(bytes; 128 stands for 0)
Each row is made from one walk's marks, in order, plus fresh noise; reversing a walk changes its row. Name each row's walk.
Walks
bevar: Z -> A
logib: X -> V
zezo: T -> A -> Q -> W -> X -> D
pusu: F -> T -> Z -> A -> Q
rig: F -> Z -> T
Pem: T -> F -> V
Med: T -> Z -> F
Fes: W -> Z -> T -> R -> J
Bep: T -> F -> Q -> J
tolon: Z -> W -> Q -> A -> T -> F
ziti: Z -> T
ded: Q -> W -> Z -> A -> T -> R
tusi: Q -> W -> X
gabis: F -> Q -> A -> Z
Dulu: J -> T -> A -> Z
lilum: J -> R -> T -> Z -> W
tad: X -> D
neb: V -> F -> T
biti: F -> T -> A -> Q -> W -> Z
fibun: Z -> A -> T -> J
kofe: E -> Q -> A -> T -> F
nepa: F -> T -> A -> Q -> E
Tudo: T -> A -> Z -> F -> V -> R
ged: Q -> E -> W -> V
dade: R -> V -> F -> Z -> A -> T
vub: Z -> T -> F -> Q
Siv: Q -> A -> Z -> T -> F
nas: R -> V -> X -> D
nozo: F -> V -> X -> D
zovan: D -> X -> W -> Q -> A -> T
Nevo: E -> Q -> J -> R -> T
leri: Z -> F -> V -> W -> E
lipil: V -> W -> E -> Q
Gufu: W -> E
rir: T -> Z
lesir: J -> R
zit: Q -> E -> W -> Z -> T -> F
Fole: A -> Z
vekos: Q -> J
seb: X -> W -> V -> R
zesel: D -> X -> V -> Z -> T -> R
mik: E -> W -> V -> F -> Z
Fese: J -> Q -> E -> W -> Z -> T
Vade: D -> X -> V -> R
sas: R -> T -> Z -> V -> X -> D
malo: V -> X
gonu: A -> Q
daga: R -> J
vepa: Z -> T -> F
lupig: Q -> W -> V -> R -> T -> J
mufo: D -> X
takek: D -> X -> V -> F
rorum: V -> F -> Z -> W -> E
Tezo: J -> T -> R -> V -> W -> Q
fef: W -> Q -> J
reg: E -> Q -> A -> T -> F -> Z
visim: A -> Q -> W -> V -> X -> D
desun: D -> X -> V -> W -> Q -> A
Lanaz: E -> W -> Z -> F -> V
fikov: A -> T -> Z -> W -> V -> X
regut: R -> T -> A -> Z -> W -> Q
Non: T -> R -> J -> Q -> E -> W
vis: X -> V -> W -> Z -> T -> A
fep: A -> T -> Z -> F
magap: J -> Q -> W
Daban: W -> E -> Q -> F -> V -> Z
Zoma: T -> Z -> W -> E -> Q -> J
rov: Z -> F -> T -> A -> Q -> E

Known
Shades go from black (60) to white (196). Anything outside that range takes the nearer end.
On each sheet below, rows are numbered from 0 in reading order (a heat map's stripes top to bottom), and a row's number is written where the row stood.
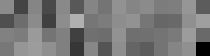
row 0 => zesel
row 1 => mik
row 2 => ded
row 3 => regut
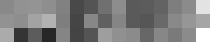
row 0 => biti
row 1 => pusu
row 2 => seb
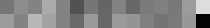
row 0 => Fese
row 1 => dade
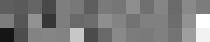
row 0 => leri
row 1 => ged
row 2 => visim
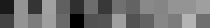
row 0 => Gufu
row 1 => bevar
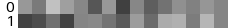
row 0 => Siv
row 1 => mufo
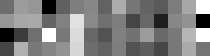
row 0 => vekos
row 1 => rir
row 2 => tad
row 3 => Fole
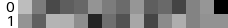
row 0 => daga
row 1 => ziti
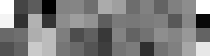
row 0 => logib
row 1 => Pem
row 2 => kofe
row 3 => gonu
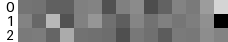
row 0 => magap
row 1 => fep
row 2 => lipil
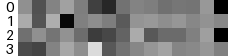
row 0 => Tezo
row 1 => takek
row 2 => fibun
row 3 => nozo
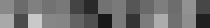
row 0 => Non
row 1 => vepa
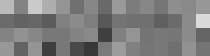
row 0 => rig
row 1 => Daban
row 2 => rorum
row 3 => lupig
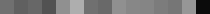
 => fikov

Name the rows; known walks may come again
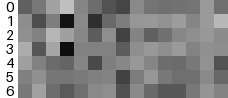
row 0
reg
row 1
Vade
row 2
Siv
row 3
takek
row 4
vis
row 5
rorum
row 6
Zoma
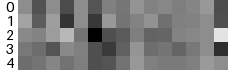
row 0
zesel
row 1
Tudo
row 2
nepa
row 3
Fes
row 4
desun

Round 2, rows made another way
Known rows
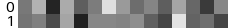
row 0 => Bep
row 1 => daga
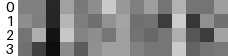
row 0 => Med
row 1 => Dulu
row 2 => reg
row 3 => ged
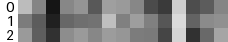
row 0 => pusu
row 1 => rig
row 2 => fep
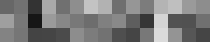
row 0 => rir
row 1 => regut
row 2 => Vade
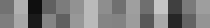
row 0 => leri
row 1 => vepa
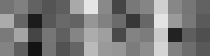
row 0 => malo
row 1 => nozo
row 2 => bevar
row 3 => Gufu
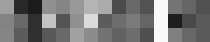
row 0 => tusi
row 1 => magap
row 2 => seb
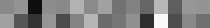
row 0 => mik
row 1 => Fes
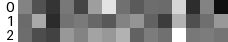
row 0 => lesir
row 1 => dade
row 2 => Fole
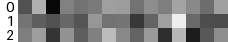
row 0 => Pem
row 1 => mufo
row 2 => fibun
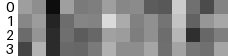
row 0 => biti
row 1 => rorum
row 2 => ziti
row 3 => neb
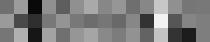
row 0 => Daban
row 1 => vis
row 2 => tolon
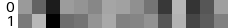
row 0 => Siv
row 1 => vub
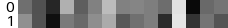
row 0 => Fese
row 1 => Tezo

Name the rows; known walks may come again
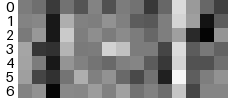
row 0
nas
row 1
zezo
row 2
kofe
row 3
vekos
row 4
regut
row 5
fikov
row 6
Lanaz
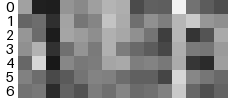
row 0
tusi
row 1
rir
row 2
Siv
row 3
Tudo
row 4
rov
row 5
zesel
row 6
takek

